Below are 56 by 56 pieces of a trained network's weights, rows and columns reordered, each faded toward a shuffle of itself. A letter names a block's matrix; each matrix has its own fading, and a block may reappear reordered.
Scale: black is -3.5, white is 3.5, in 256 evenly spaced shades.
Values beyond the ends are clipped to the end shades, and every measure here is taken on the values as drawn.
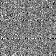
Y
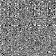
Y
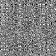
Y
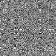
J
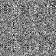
Y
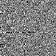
J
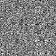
J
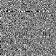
J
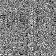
Y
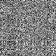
Y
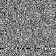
J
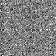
Y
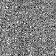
Y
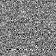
J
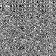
Y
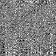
Y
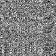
Y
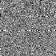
J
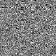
J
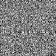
Y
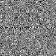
J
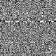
J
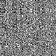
Y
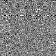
J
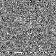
J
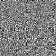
J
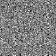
J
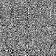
J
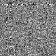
J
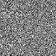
J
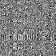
Y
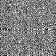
Y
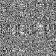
Y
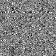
Y
